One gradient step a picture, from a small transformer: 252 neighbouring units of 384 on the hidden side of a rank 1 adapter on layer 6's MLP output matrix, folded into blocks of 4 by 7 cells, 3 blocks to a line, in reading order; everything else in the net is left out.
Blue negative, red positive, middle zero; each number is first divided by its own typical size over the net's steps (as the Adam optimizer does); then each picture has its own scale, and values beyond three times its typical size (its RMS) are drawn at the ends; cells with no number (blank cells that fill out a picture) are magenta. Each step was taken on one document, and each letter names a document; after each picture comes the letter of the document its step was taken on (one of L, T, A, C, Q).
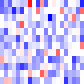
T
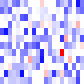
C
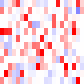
C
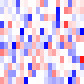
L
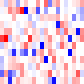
L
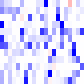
L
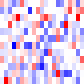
T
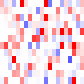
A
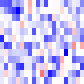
T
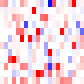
A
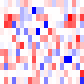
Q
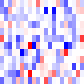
C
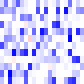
L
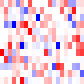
Q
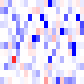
A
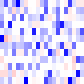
L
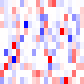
A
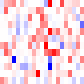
A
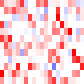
L
